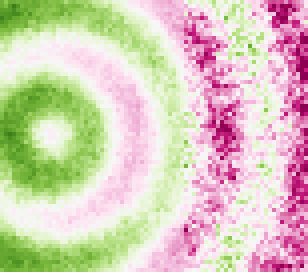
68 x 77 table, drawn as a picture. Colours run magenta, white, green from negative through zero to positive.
Rings: centred on the middle left. Seam: vertical, 60% of the way across, the left part calmer. Slope: up to the left.
